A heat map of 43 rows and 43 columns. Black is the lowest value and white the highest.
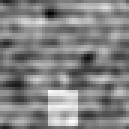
The bottom middle is the ninth with the highest average. The bottom middle is the roughest part. Horizontal stripes repeat 9 times down the table. In the bottom middle lies a patch that is higher than the rest. No overall slope runs across the table.
